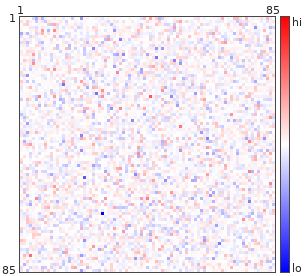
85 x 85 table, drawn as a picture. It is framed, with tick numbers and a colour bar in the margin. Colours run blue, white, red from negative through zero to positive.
Average level on the scale: 50%. Grain: fine. Histogram: heavy tails on both sides. Odd rows or columns: none. Mirror symmetry: none. Stripes: none. Slope: none.
